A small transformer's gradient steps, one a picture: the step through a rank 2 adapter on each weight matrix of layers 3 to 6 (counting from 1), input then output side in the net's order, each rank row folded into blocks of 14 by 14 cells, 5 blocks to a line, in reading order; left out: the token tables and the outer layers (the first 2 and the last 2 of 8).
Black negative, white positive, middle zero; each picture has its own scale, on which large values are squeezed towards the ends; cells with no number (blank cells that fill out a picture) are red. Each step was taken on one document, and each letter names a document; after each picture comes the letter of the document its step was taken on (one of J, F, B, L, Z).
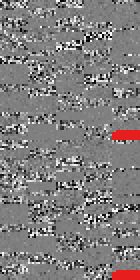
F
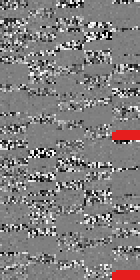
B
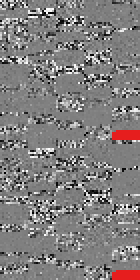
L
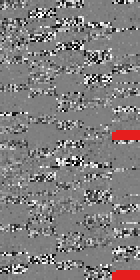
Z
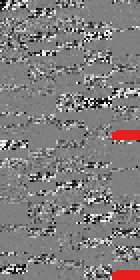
L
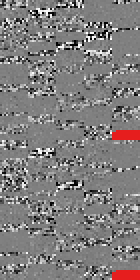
L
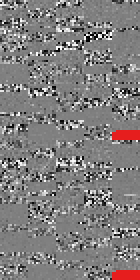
F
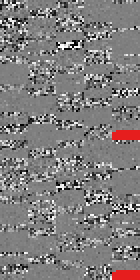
L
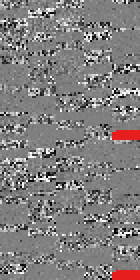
L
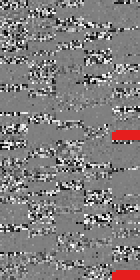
B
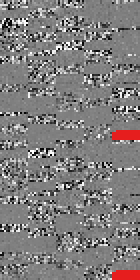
F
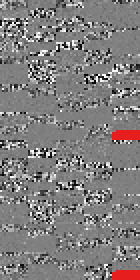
B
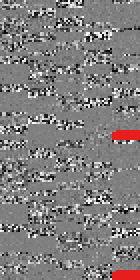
F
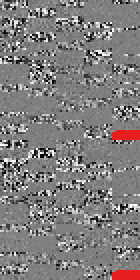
B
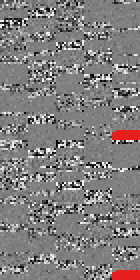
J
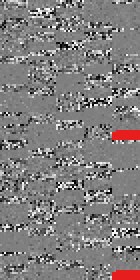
L
